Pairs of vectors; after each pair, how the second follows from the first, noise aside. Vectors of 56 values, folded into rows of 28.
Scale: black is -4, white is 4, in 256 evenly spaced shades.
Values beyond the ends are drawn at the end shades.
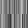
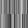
copied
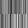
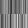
copied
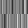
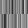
copied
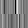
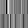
wrapped around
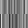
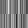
shuffled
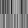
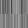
shrunk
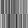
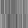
shrunk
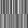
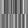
shuffled
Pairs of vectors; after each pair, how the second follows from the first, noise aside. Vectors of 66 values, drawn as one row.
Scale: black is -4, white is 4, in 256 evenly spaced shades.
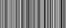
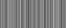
shrunk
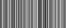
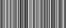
reversed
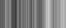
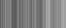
shrunk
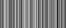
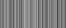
shrunk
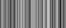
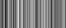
reversed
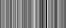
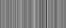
shrunk
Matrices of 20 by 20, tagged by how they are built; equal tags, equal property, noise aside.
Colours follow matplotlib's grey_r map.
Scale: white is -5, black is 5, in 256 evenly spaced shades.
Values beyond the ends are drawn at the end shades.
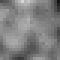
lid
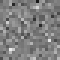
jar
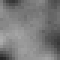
lid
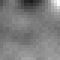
lid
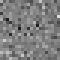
jar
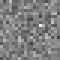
jar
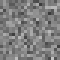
jar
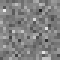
jar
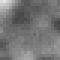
lid
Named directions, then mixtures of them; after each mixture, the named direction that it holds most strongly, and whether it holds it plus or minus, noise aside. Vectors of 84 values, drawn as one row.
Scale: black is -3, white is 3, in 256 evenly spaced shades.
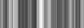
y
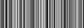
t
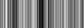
y, minus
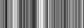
y, plus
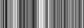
y, plus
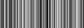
t, plus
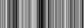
y, minus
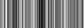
t, minus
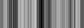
y, minus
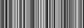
t, plus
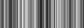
y, minus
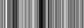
y, minus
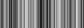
y, minus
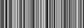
t, plus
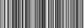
t, minus
